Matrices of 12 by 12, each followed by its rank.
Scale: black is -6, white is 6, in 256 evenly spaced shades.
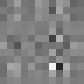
two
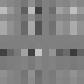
one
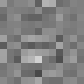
two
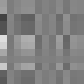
one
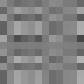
one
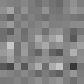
two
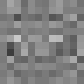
two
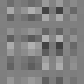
one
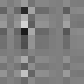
one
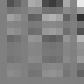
one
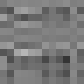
two
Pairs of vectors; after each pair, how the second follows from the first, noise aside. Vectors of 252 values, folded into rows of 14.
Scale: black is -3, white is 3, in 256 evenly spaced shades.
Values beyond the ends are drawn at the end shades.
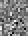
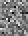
shuffled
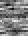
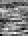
wrapped around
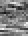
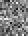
shuffled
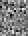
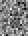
shuffled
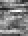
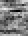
negated
